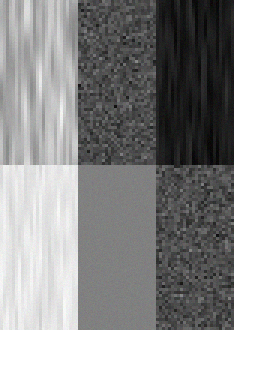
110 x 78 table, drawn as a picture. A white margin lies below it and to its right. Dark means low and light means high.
It is made of 2 by 3 panels. Panel 1,1: high, streaked downward. Panel 1,2: low, fine-grained. Panel 1,3: very low, streaked downward, faint in contrast. Panel 2,1: very high, streaked downward, faint in contrast. Panel 2,2: middling, flat. Panel 2,3: low, fine-grained.
